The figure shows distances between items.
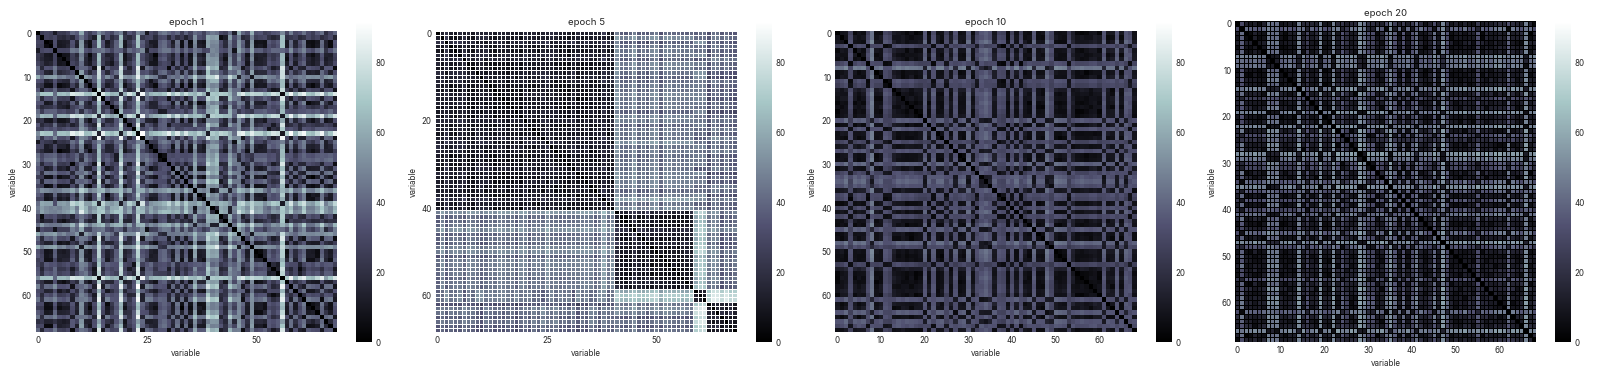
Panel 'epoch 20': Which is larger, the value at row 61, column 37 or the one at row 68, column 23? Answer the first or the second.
the second
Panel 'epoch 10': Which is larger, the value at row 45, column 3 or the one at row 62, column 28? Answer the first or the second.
the first
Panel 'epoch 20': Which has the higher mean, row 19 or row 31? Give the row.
19
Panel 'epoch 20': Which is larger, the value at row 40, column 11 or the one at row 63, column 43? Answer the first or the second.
the first
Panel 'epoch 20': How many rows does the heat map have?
69
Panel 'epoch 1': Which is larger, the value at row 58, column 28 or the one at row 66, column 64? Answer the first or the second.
the first
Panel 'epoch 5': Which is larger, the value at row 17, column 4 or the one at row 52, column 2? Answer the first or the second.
the second
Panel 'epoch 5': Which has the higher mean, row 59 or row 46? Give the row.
59
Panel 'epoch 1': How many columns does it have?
69
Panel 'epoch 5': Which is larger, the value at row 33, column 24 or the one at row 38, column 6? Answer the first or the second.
the second
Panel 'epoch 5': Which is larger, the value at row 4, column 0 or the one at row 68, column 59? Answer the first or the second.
the second
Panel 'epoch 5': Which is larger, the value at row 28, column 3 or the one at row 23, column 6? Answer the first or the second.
the second
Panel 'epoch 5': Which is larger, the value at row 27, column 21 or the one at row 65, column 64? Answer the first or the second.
the second
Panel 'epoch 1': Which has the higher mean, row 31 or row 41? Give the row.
41
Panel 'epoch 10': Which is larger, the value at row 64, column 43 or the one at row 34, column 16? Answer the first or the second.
the second
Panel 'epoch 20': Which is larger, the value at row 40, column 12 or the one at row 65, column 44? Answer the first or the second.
the first
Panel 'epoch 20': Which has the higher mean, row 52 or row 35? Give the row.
35
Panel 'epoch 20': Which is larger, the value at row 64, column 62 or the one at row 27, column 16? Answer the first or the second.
the first
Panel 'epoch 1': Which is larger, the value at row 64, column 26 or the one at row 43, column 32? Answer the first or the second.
the second
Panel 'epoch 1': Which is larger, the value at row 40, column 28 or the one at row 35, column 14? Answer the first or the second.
the second
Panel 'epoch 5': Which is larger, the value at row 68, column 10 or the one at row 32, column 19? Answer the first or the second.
the first
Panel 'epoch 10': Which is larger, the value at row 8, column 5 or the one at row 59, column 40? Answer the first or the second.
the first
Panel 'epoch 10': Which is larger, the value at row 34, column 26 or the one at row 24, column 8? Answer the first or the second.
the second
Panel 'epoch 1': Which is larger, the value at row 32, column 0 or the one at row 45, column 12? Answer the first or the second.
the first
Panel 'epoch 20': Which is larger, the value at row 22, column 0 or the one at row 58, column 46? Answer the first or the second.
the first
